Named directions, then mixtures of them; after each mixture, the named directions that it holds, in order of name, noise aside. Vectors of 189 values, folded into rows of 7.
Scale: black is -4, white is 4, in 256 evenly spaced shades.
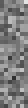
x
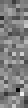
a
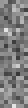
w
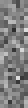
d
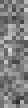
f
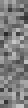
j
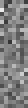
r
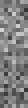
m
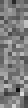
a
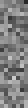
x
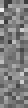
r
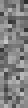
d, x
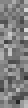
a, d, f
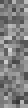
f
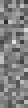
d, j, r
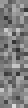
w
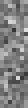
d, x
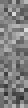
f, m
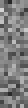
m, r, x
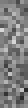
d, m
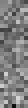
f, m, w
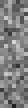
d, w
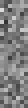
r, x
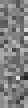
d, f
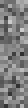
r, x
